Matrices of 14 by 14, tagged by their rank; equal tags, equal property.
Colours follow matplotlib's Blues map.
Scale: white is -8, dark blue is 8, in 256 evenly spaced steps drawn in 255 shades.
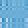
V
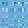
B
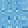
B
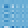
V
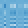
V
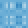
V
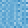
B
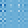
V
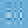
V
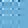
V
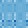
V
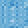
B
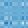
V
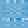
B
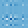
V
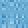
B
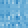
B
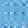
B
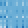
V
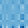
V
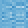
B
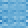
B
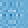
B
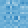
B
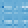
B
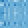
B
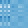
V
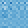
B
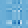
V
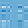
V
